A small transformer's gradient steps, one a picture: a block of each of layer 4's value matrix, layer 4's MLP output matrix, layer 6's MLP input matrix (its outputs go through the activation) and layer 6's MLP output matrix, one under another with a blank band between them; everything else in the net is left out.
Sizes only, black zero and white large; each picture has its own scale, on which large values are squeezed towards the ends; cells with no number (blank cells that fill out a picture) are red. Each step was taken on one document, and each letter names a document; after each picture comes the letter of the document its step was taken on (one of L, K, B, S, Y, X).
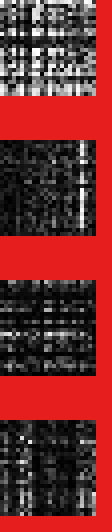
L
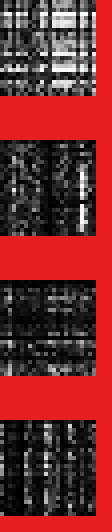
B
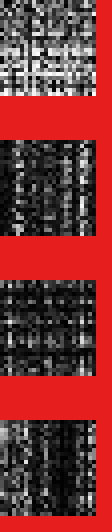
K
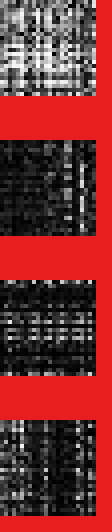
L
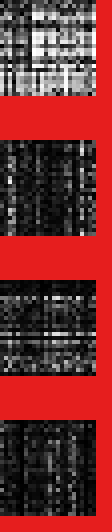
B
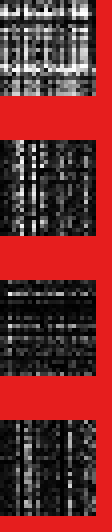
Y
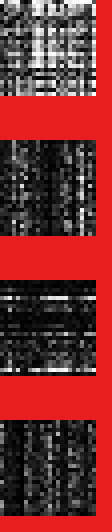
B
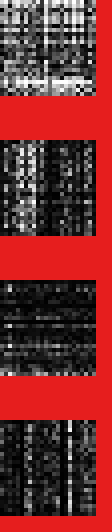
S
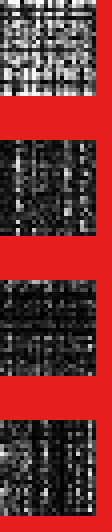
K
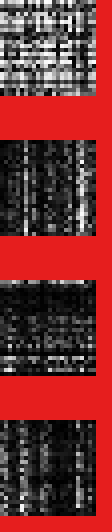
L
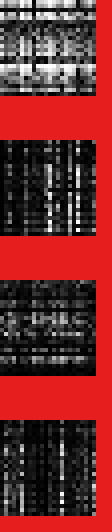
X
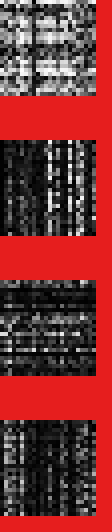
X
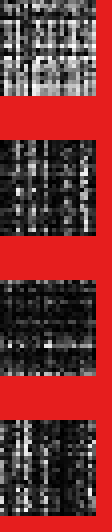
K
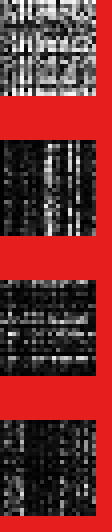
X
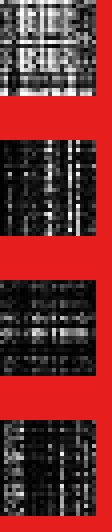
X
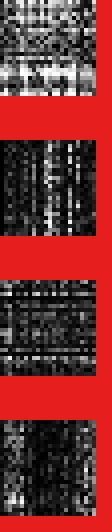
X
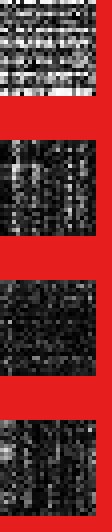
L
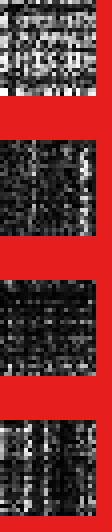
K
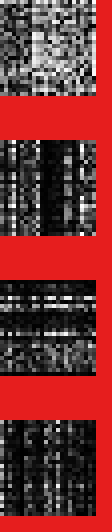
B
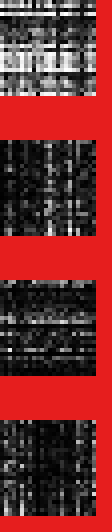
X
